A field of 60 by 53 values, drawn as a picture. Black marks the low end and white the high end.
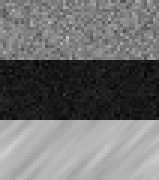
The table splits into 3 rows of 1 panel. Panel 1,1: middling, fine-grained. Panel 2,1: very low, fine-grained, faint in contrast. Panel 3,1: high, slanting up to the right, faint in contrast.
